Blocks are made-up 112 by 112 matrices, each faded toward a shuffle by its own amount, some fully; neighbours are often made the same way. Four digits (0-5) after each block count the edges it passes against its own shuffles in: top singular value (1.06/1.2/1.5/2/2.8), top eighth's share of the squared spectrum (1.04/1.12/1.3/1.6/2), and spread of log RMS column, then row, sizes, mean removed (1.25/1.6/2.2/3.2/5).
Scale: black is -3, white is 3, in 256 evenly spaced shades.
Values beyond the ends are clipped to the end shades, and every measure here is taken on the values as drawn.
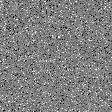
0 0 0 0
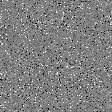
2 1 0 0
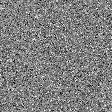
0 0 0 0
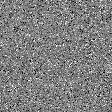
3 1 0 0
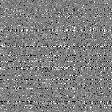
5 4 2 4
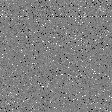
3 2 0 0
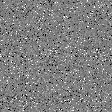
2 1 0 1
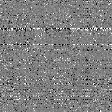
4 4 1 3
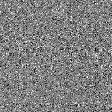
3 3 1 2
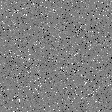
0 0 0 0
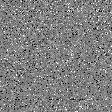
2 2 0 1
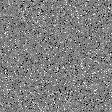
1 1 0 0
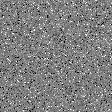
1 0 0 0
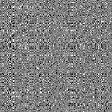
5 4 3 3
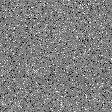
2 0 0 0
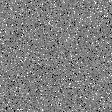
0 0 0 0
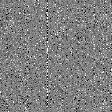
4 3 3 1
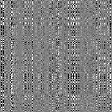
5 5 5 3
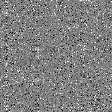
3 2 2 0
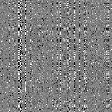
5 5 4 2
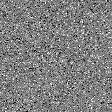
2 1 0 0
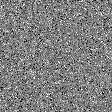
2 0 0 0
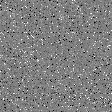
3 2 0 0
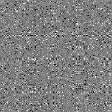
4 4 2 3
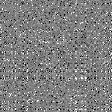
4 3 2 2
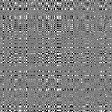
5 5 4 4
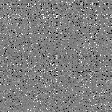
4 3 1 2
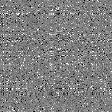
4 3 2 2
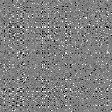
5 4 3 3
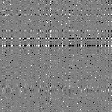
5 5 2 3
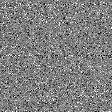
1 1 0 3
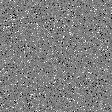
0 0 0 0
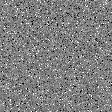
2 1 0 0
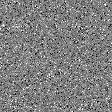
3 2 0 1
